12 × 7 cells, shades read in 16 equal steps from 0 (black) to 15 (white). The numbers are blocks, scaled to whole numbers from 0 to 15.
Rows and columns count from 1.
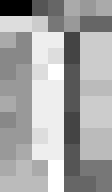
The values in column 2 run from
0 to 13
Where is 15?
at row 5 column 4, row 11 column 4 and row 12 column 4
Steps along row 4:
same up down down up same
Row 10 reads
9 10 14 14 5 11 11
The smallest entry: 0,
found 2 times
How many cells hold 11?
10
